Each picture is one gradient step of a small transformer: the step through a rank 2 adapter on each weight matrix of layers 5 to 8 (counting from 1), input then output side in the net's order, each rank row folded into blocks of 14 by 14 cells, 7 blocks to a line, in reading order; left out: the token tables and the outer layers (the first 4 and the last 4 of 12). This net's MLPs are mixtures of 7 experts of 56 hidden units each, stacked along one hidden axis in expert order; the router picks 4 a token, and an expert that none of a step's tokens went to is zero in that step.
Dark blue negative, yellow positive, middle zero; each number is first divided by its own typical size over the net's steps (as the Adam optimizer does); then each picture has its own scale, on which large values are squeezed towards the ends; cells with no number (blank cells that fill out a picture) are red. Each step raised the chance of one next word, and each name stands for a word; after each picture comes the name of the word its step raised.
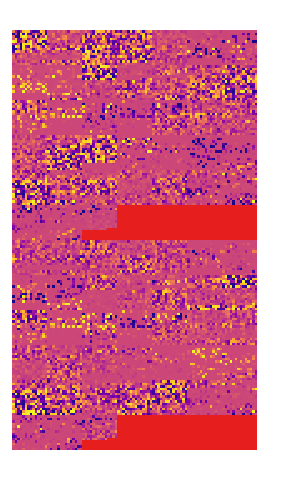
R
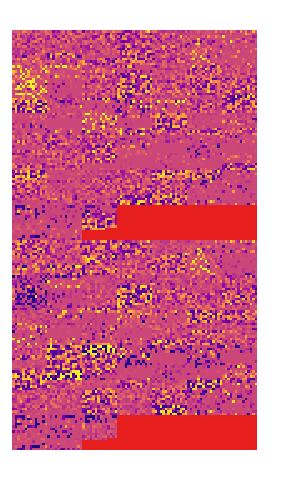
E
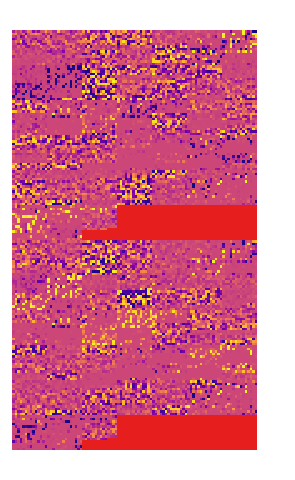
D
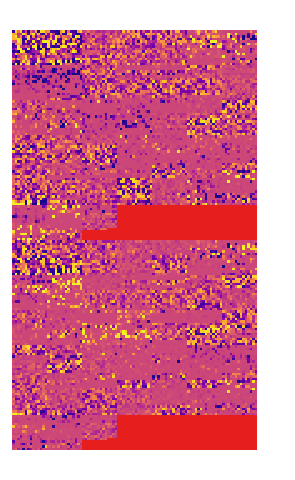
D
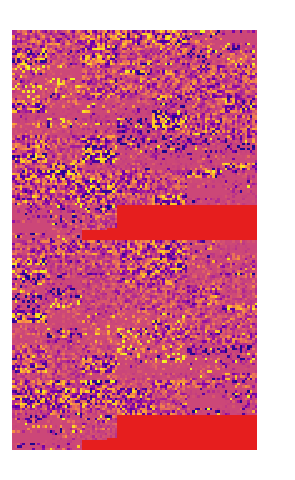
R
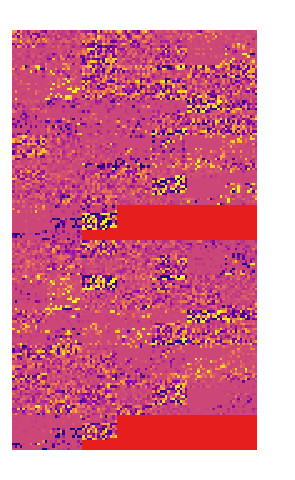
E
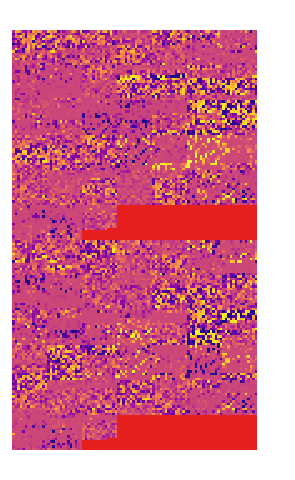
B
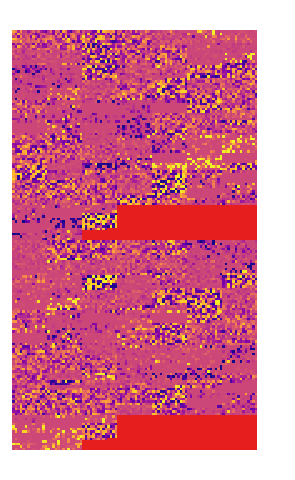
B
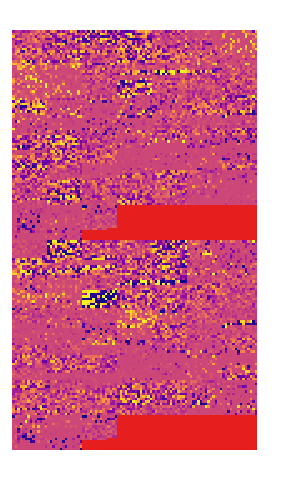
R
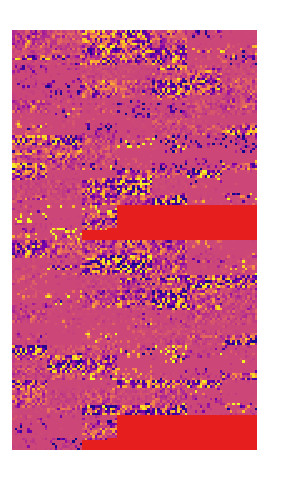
D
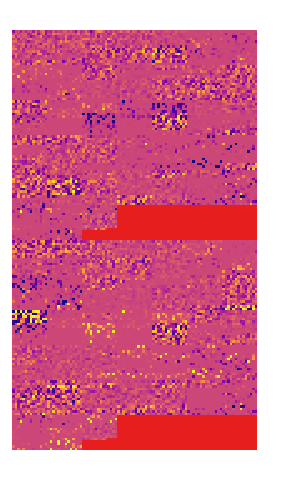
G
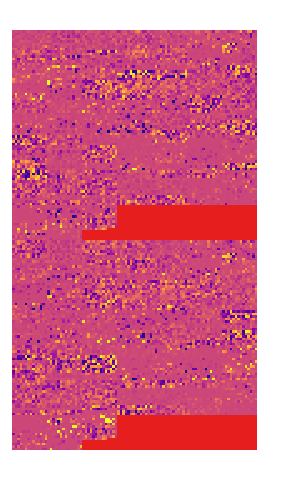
G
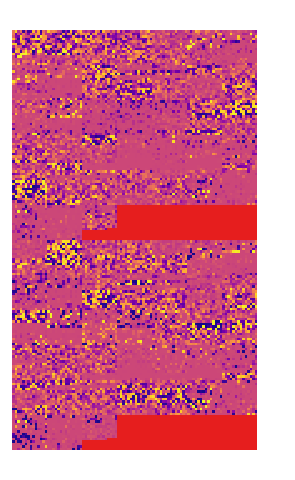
R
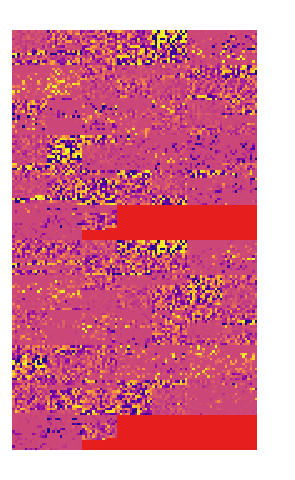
E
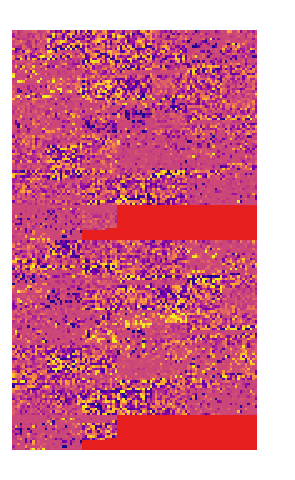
R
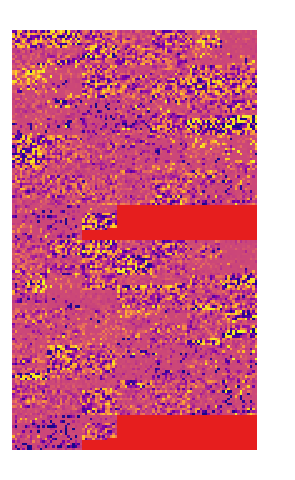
E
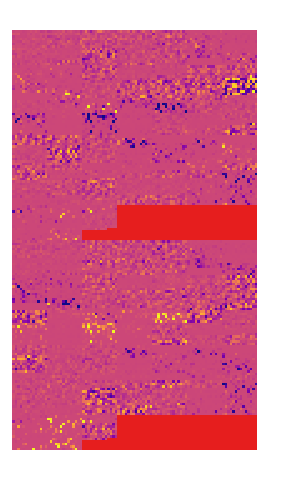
G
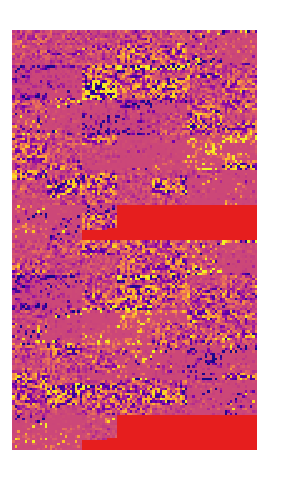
B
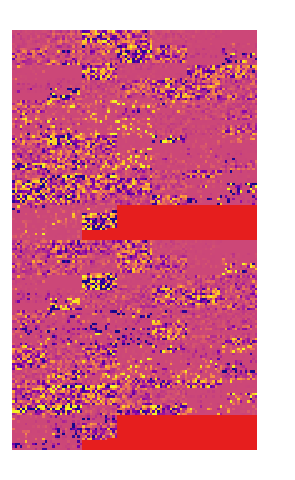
D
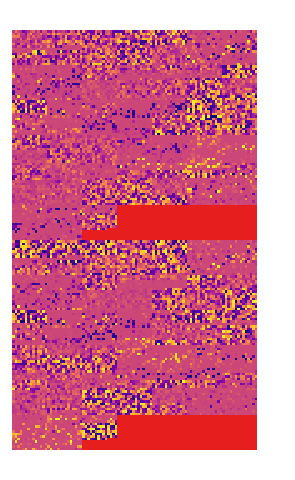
B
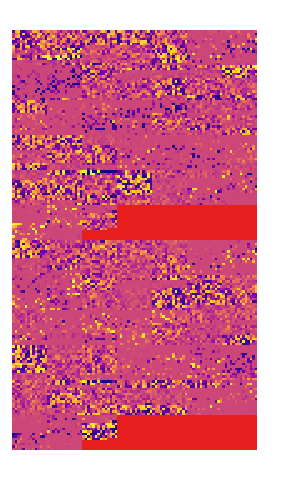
D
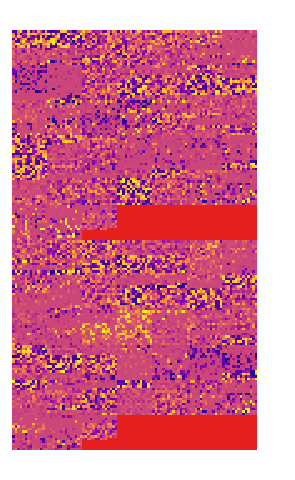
D
